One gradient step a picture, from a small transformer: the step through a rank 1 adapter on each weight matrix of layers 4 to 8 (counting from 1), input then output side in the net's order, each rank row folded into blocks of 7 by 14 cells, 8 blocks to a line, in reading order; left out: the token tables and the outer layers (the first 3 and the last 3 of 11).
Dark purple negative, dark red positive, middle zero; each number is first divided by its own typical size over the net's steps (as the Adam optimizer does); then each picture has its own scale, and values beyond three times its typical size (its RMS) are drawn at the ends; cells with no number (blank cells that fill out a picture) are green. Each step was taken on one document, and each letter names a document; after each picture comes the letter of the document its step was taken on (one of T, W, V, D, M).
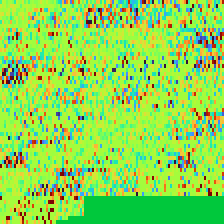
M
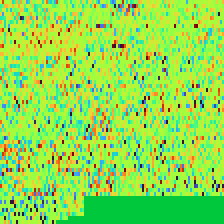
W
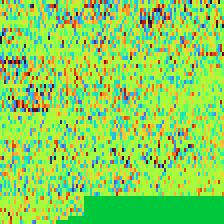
M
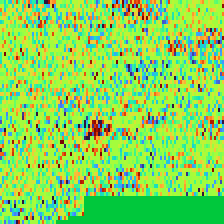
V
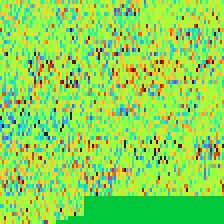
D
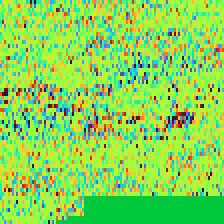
V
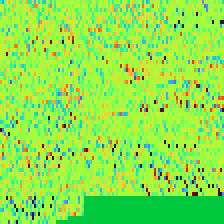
W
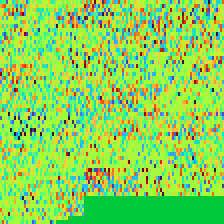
M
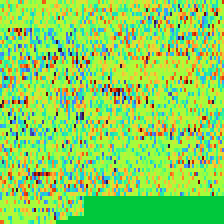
M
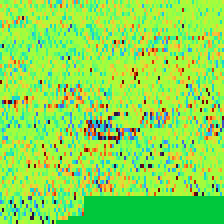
W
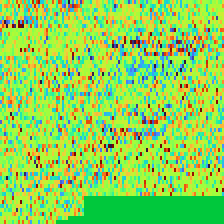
V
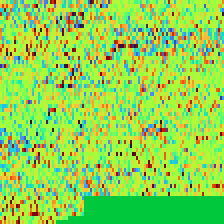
V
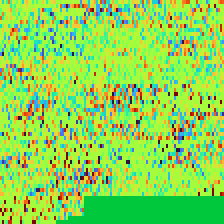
M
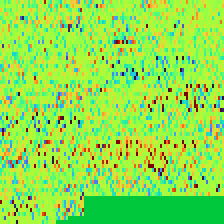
W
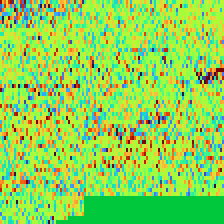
V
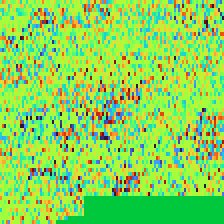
M
